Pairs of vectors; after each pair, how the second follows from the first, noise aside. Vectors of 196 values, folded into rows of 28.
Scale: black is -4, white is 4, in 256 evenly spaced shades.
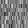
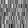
copied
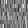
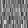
reversed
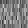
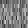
copied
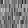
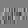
partly zeroed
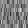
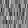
reversed
